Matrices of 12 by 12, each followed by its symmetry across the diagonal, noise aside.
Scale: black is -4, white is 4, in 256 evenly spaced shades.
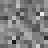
antisymmetric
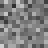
antisymmetric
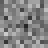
neither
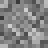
symmetric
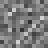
symmetric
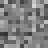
antisymmetric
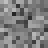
neither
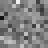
antisymmetric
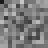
symmetric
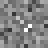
symmetric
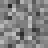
neither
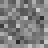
symmetric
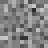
neither
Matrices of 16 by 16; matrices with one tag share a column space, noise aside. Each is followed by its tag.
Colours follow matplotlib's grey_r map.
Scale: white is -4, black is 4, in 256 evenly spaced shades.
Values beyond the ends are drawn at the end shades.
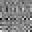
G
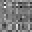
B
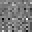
G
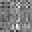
B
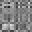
B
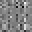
B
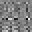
G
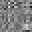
B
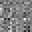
G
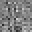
G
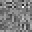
B
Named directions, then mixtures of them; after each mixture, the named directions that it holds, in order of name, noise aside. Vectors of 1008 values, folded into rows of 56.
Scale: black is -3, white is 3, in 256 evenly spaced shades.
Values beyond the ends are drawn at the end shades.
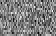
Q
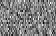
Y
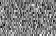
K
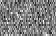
Q, Y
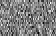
Q, Y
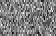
Q, Y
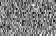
K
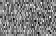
K, Q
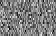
K, Y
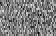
K, Q, Y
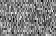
Q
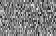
K, Q, Y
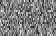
K, Q, Y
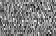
K, Q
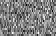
Q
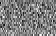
K
